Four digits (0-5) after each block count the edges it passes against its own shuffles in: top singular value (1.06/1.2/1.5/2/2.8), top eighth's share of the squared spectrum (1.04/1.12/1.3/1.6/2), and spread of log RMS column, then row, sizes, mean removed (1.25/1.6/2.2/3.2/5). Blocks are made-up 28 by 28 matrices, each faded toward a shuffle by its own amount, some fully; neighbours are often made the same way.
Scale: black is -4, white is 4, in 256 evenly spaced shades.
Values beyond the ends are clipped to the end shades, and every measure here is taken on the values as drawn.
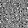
3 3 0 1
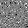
2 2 0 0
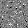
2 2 0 0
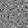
3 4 2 1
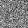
1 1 0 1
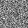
0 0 0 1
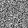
0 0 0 0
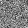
0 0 0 0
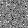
0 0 0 0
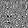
3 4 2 1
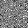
2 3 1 1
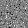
0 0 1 0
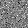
0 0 0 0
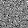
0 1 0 0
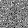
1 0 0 0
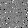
1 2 0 0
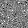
0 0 0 0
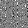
2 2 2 0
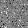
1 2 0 0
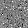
0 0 0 0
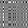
4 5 3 3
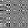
4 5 3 2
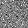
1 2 0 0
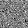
1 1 0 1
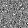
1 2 0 0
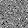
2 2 0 0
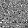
1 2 0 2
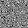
0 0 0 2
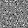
2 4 1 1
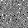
1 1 0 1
